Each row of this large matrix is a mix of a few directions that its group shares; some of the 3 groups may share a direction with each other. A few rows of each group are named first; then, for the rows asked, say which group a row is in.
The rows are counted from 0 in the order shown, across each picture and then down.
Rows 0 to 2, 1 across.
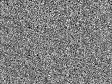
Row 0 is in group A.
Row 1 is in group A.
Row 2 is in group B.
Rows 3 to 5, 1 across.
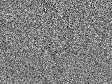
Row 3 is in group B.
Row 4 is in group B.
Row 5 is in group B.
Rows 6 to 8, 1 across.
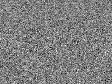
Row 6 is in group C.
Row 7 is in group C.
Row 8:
C
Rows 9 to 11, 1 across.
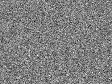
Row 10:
A
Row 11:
C
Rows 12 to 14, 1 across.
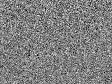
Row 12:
B
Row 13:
A
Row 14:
C
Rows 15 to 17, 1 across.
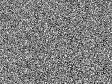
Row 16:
A
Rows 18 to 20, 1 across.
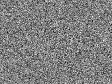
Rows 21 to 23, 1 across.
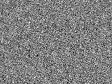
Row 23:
B
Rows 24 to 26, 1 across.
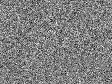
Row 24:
C
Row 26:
C
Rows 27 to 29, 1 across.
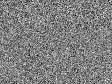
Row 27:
A
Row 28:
A
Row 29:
C
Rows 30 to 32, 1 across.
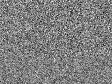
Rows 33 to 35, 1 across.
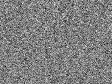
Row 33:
B
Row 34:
C
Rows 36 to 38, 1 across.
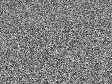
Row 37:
C
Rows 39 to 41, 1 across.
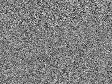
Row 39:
B
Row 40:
C
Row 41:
B
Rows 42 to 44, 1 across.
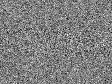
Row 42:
C
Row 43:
A
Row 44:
C
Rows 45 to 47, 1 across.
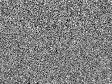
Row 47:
A
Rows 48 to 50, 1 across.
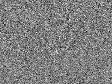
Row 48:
B
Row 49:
C
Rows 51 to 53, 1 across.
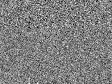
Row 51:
A
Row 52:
B
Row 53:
A
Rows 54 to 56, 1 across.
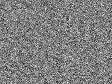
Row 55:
B
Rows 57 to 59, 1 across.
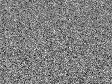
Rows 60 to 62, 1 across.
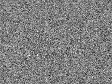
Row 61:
A
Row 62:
C
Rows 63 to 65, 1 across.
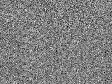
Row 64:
C
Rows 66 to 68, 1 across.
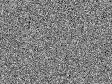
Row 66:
A
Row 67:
C
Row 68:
B
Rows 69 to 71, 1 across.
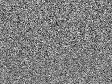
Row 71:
C
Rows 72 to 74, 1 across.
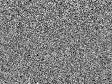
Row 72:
B
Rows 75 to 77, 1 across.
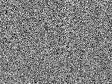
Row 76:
B
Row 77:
A
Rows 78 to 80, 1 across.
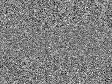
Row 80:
C
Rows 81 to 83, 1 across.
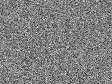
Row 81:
A
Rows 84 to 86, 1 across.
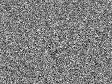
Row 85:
B
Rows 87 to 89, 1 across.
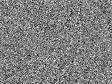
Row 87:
A
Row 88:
A
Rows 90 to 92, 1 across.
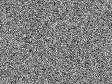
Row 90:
B
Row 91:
C
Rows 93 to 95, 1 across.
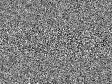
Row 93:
B
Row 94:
A
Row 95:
A
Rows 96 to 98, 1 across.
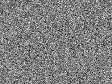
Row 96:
A
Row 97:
A
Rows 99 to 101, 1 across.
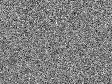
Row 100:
C
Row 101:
A
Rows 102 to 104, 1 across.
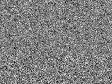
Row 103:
B
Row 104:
B
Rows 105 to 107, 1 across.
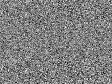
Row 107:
A
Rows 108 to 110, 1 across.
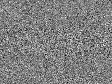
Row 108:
C
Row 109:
A
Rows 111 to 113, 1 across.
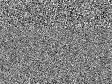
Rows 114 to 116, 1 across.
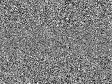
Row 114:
B
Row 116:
A
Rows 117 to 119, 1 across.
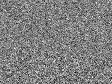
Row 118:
B
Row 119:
B
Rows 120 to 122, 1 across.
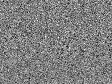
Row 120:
B
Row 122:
A
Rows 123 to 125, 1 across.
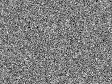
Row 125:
C
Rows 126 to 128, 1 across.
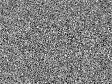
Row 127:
A
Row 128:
A
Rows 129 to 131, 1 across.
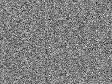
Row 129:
C
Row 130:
C
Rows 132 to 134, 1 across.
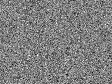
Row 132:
C
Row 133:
A
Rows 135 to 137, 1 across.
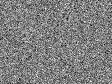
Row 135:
B
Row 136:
C
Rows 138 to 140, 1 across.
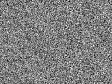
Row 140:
A
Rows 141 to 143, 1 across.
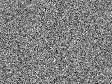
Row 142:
C
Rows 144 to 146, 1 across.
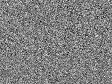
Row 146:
B
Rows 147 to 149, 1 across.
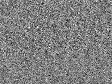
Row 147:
A
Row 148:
B
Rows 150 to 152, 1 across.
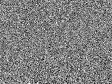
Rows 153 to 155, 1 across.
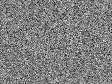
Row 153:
B
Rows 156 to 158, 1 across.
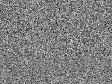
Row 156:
C
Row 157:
A
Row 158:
C
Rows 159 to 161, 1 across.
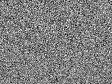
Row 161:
C
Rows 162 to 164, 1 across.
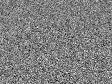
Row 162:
A
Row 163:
A
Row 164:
B
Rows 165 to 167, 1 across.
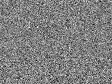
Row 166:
B
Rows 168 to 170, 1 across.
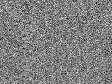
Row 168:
C
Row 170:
C
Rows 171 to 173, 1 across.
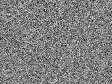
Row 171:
B
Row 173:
B
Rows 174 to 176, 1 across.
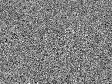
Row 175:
B
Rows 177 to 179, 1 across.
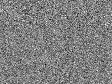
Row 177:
C
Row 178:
B
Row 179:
B
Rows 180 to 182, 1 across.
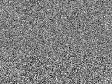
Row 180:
C
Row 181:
B
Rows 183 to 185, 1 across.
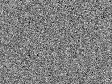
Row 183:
A
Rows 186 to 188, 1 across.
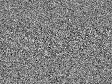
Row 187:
B
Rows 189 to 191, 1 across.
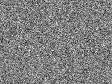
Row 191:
B
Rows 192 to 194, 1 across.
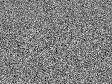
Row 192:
B
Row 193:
C
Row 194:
B
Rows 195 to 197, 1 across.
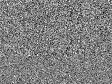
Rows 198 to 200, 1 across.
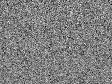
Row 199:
B
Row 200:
C
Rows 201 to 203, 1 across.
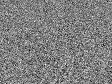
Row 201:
B
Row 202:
A
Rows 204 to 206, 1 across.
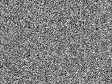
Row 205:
A
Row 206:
C
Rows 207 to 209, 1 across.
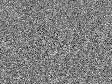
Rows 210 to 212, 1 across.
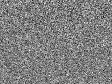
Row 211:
A
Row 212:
C
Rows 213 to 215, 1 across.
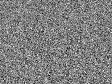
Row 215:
B
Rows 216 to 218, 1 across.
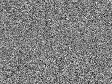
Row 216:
C
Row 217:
B
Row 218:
B
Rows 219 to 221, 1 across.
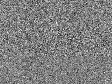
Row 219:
C
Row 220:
A
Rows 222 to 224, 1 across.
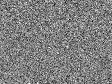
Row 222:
B
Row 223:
B
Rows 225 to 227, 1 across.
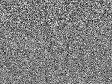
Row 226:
B
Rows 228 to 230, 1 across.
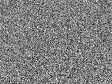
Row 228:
A
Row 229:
A
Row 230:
C
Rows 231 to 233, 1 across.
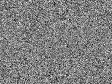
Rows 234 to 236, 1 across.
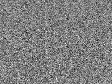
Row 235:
C
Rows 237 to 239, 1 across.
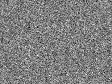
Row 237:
A
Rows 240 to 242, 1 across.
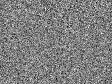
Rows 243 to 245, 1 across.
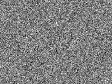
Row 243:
C
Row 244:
C
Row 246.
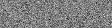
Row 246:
C
